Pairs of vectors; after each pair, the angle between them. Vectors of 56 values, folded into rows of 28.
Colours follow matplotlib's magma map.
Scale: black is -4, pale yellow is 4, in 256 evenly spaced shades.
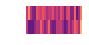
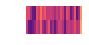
nearly parallel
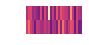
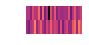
nearly opposite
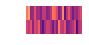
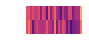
partly aligned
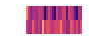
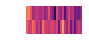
partly aligned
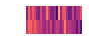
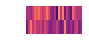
partly aligned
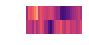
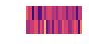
orthogonal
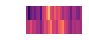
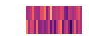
orthogonal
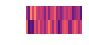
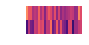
orthogonal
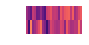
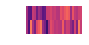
nearly parallel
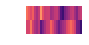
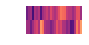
nearly opposite
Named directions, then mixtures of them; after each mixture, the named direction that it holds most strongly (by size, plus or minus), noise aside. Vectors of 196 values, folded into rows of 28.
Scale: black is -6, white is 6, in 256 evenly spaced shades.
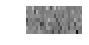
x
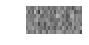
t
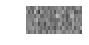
t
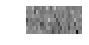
x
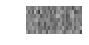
t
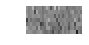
x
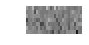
x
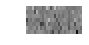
x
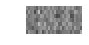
t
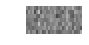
t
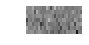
x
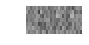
t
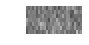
x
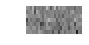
x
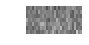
x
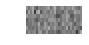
t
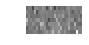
x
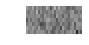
x
